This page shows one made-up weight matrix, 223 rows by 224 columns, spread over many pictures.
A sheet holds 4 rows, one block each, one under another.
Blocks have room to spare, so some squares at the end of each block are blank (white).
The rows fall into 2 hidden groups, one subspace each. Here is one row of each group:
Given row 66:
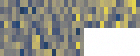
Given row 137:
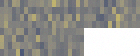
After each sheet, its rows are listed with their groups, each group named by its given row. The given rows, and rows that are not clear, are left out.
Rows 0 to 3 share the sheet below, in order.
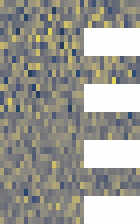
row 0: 137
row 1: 137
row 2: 66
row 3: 66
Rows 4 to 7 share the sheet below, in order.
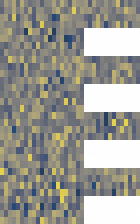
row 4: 66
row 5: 66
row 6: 137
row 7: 66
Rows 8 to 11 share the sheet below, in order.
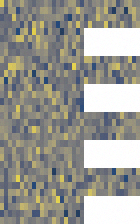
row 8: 137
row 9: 66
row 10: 137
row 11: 66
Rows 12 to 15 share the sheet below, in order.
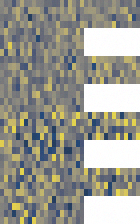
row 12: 137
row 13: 66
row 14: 66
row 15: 66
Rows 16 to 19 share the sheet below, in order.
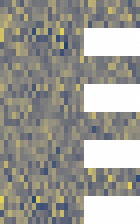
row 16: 137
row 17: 137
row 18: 137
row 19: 137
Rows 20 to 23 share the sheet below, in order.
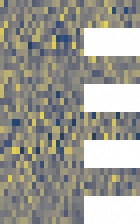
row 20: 137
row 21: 137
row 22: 66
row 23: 66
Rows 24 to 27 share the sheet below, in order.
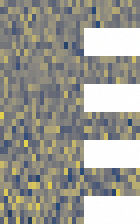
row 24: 66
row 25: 66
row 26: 66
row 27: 137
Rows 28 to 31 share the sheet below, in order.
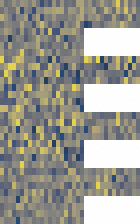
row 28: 66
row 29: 66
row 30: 66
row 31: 137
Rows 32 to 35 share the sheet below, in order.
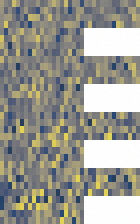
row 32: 137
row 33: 137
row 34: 66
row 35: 137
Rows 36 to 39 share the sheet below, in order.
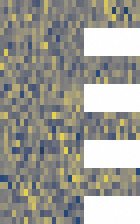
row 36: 137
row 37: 66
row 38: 66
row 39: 66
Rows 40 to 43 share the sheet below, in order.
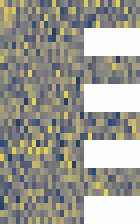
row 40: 66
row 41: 66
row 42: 137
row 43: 137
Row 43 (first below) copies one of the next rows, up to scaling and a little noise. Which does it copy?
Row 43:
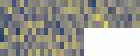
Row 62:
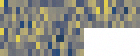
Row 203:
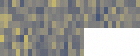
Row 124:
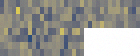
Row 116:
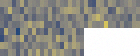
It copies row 116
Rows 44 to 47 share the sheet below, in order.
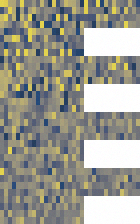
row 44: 66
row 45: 137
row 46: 66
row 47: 66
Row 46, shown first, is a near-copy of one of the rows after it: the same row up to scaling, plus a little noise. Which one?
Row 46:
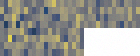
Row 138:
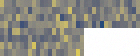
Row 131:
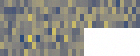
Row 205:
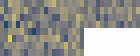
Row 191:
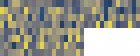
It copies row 205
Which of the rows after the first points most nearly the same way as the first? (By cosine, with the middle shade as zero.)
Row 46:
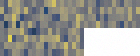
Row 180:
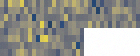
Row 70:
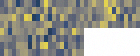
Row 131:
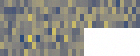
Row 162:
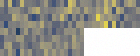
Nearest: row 180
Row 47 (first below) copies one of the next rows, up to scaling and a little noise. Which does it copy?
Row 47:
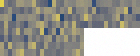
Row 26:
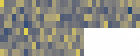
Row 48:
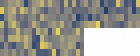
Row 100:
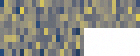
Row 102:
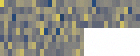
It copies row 102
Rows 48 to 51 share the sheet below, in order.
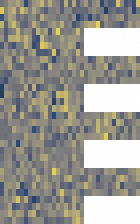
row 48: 66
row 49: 137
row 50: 137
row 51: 66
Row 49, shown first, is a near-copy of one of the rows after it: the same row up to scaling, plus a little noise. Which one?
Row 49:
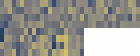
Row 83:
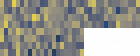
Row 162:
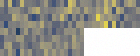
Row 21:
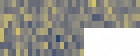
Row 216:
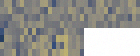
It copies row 216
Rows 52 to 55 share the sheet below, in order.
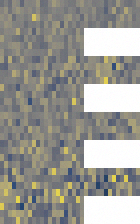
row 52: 137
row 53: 137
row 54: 137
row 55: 137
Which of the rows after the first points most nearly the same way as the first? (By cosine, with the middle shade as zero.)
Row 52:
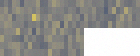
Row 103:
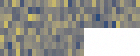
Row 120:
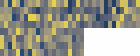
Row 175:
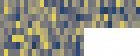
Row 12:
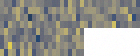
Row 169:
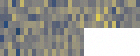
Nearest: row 120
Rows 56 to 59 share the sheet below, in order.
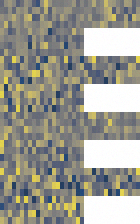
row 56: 137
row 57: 137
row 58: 137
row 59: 66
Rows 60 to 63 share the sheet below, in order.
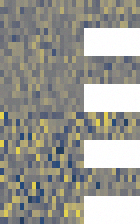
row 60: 66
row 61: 66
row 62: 137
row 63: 66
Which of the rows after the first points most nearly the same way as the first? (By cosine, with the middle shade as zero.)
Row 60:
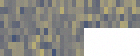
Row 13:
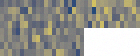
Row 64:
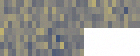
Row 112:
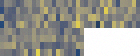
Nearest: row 112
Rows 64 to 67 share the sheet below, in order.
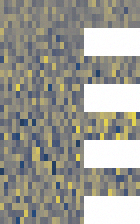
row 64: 137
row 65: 137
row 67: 66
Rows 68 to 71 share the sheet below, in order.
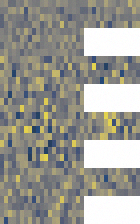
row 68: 66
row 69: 66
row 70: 137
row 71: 137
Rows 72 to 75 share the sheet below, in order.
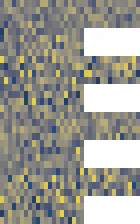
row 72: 137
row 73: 66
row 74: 66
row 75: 137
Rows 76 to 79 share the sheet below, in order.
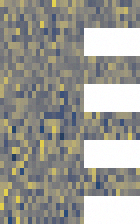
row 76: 66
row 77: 137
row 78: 66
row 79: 137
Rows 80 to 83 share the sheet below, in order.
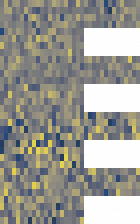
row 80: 137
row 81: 66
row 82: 137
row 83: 137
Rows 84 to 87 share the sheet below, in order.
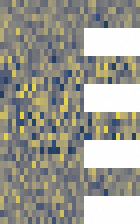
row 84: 137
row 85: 137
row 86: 66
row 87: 137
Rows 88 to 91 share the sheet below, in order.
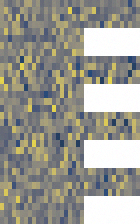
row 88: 66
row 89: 66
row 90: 137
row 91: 137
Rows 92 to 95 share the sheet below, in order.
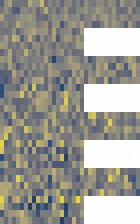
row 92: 66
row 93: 137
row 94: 137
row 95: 137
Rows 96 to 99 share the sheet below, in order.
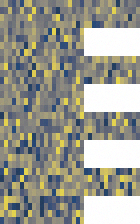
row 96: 66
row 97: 66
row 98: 137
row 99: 66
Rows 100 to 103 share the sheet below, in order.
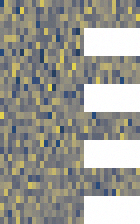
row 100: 66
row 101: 66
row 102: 66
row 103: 137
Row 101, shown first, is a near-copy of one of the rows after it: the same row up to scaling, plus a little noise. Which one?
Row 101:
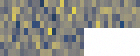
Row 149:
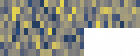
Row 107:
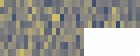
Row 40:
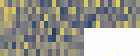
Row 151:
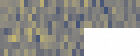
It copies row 149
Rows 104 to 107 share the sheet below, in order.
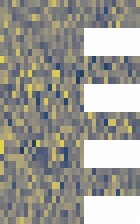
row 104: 137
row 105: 66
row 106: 137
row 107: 66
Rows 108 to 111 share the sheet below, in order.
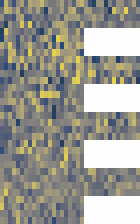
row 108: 137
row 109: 66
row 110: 137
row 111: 137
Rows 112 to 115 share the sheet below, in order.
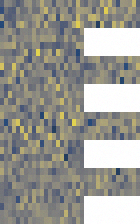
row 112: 66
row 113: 66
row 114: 66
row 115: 137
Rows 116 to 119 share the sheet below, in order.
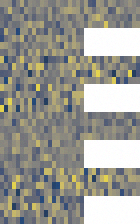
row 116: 137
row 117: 137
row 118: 66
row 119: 66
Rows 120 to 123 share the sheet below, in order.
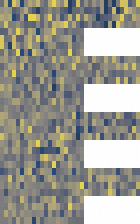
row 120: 137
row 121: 66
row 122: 66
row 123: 66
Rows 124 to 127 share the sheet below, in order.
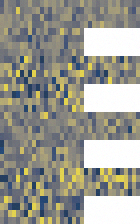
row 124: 137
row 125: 66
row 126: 137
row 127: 66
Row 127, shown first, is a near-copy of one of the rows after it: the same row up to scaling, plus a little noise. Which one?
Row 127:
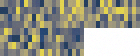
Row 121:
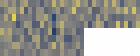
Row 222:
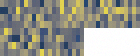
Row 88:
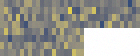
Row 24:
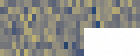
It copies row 222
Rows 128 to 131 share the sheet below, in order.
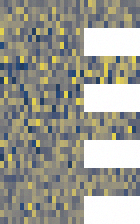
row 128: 137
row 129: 66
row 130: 137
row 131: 66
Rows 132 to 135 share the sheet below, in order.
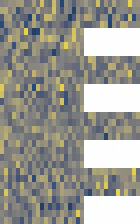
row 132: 66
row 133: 137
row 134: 137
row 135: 66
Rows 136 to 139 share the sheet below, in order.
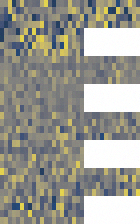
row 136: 137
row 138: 66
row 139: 66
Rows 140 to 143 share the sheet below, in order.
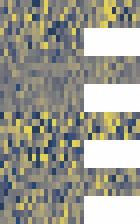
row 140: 137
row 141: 137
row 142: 137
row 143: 137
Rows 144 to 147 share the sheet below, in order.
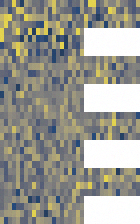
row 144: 137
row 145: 137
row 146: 66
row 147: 66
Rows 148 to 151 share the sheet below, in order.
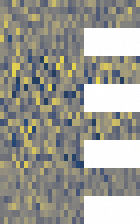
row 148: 137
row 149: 66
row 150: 66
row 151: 66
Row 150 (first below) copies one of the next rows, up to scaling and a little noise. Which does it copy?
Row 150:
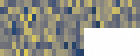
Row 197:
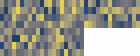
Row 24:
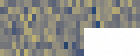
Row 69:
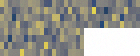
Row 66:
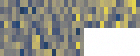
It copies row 24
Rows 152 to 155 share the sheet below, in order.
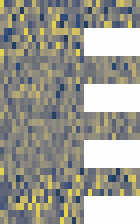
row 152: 66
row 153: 137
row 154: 137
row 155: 137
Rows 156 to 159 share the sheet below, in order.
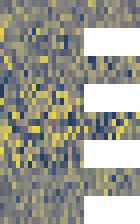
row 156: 137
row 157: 137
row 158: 137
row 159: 137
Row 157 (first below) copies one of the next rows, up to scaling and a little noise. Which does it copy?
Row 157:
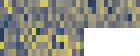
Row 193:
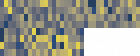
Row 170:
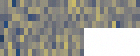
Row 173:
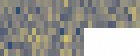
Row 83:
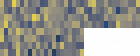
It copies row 193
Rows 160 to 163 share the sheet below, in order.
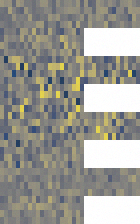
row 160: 137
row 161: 66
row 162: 137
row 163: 137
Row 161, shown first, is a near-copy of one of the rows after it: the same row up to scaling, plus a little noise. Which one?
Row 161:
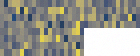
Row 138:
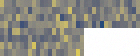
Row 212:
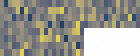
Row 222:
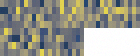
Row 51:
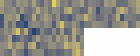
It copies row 212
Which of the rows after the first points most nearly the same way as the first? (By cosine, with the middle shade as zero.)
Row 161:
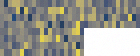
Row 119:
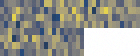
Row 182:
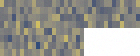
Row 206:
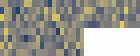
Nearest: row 182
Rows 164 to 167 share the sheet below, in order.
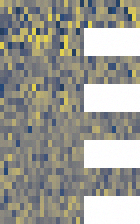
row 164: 137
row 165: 137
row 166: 137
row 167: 66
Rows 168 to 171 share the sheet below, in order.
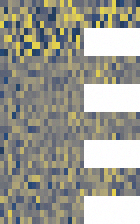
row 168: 66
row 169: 137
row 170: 137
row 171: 137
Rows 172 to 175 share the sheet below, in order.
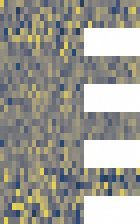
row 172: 137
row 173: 137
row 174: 137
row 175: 66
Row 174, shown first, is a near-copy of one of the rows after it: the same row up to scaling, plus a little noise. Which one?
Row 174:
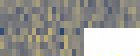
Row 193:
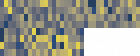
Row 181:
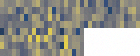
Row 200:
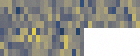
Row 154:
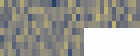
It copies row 181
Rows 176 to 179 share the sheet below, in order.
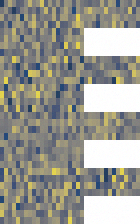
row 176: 66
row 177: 137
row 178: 137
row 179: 137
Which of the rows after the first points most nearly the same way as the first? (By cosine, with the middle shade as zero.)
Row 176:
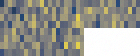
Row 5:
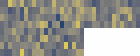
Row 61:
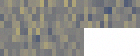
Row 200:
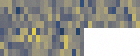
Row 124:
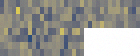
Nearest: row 5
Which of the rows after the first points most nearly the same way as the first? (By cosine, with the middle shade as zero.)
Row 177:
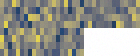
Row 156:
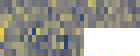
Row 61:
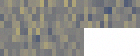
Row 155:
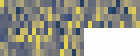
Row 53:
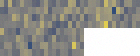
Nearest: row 155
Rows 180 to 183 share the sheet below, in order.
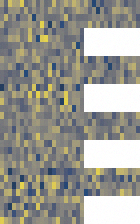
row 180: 66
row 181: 137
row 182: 66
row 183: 66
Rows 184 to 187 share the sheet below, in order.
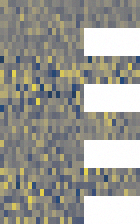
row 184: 66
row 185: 66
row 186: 137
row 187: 66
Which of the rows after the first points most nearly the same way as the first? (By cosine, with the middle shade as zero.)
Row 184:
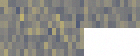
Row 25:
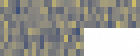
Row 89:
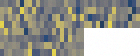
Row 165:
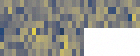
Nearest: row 25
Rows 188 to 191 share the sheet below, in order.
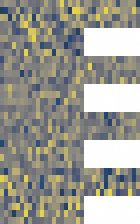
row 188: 66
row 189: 66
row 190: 137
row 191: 66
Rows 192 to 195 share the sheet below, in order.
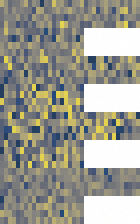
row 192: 66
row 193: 137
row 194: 137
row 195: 137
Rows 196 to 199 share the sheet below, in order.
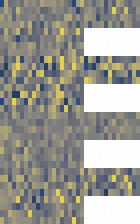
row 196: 137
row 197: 66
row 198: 137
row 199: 137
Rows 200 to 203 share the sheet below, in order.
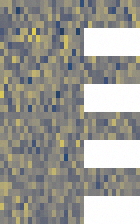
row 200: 137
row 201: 137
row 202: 137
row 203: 137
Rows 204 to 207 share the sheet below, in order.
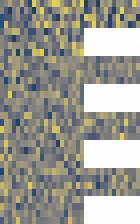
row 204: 66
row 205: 66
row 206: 66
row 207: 137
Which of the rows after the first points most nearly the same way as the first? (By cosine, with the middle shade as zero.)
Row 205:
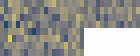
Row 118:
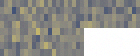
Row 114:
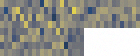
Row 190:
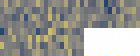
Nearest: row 114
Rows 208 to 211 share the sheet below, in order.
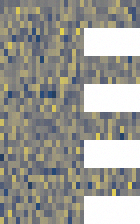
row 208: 137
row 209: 66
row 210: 66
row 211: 137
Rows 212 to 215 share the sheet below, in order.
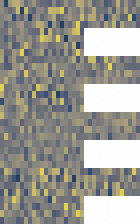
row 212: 66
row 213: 137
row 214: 66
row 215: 66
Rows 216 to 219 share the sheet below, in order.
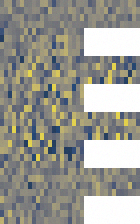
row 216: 137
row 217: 66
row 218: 66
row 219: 137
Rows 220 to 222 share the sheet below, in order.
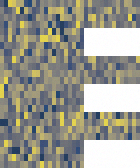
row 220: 66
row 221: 137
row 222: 66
